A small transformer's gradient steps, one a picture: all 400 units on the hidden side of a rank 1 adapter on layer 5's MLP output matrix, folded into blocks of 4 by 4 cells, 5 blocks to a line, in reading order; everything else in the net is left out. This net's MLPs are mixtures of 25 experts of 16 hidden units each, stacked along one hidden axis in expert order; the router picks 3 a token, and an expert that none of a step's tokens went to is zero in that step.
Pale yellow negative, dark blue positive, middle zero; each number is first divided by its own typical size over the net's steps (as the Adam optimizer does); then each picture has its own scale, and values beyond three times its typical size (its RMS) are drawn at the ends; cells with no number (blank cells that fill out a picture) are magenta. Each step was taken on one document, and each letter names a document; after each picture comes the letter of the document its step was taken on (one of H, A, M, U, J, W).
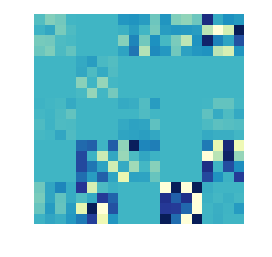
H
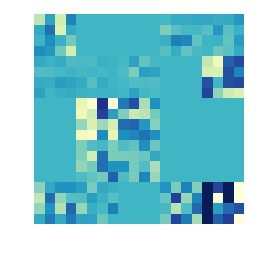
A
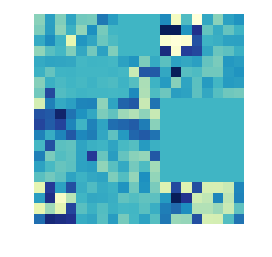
A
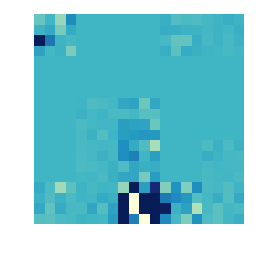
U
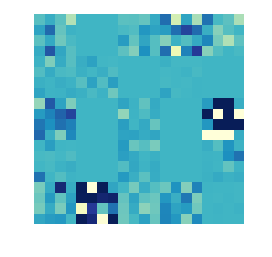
H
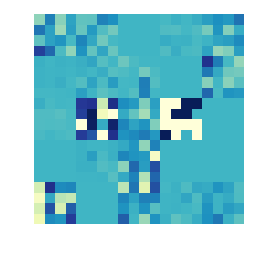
A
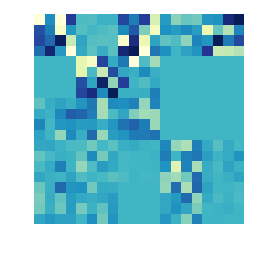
H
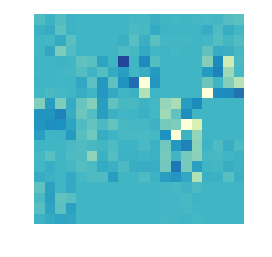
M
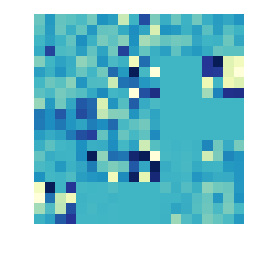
A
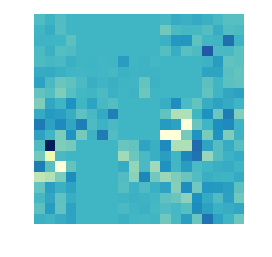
M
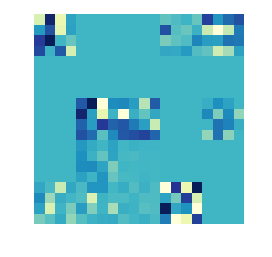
U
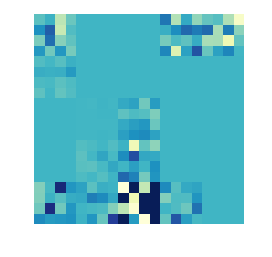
U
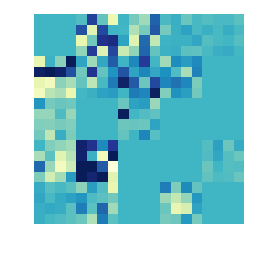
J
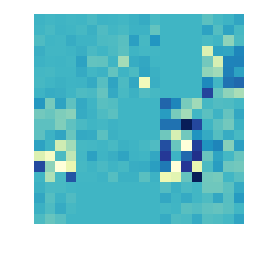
M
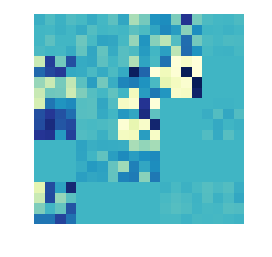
J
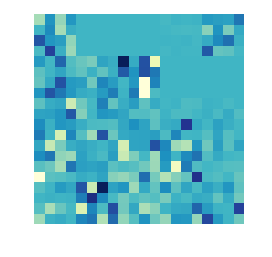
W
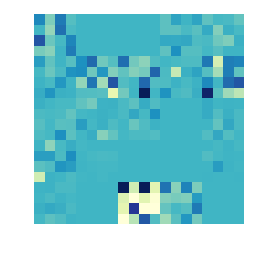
W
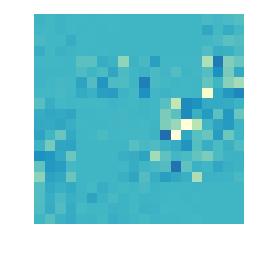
M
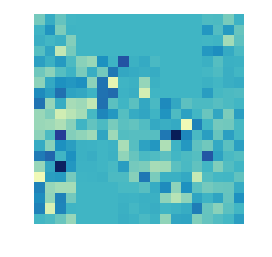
M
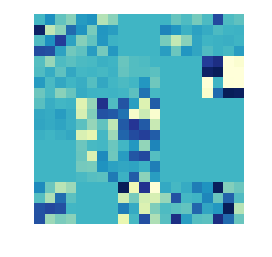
A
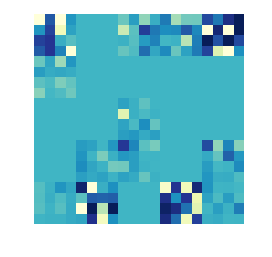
H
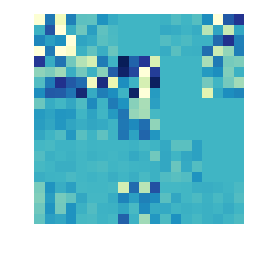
A
